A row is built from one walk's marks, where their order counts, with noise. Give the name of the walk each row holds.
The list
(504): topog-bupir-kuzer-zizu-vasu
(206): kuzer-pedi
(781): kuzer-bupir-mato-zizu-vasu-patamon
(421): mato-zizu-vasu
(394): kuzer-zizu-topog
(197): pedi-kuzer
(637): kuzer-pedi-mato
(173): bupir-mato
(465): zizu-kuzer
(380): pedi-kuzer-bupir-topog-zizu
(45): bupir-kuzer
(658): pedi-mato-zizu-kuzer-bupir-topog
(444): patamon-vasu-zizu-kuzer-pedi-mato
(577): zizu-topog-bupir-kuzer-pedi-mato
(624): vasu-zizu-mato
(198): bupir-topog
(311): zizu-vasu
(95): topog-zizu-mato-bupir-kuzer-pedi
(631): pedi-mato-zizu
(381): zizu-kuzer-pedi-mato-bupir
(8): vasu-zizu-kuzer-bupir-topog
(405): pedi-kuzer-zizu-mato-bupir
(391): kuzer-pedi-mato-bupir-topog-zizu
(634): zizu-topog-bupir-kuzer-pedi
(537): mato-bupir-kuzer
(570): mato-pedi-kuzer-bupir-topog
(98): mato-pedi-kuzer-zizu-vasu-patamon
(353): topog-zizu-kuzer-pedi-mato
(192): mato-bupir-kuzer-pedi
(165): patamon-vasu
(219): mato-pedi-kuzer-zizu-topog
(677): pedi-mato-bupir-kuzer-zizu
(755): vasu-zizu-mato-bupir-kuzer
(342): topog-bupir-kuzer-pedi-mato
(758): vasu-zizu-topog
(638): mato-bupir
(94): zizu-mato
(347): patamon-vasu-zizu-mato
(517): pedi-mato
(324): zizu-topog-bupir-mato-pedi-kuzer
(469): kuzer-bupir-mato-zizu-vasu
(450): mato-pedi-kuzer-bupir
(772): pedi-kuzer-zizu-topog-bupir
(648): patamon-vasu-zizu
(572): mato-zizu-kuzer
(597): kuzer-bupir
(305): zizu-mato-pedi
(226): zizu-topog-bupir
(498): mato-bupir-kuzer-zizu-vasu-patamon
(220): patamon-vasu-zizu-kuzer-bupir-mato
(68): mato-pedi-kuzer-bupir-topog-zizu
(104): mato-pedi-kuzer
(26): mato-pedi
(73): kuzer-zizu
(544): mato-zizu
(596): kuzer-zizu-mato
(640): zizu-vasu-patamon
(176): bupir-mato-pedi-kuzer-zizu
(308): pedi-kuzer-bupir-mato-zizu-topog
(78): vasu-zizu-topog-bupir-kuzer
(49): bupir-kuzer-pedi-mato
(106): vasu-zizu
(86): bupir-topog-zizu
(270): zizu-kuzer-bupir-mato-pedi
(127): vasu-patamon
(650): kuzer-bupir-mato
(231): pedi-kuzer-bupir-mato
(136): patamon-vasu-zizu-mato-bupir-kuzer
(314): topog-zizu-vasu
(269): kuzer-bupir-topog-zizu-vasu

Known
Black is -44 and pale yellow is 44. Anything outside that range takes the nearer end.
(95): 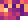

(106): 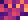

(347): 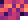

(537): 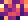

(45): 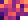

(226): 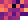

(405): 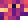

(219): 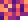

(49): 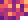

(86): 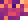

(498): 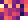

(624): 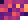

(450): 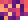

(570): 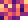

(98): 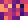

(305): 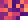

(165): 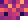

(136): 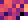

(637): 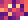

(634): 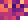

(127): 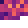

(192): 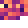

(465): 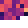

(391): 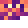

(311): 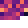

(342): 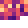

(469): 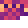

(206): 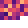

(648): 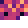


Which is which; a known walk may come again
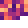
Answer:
(658)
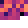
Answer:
(347)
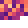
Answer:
(650)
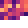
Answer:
(517)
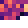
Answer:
(755)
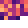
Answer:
(104)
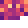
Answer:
(231)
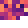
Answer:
(270)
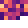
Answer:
(572)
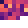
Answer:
(8)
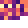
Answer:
(68)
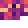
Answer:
(405)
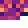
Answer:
(311)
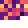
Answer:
(544)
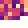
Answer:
(176)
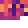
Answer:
(577)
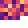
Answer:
(206)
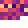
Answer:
(269)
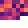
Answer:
(640)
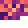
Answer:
(597)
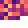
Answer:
(26)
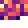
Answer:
(537)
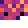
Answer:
(648)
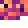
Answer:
(192)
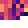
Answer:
(324)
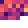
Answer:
(220)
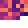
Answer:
(305)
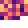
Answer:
(570)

